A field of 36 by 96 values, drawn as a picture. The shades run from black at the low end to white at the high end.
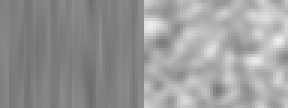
It is made of 1 by 2 panels. Panel 1,1: middling, streaked downward, faint in contrast. Panel 1,2: high, blotchy.
